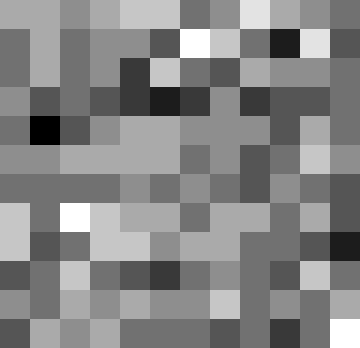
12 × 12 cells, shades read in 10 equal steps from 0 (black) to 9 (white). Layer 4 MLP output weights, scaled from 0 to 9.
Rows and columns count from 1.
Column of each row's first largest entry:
9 7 6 1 5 11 5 3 1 3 8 12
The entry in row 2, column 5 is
5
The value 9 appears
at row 2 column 7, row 8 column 3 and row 12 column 12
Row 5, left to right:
4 0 3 5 6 6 5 5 5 3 6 4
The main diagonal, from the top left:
6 6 4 3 6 6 5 6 4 3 4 9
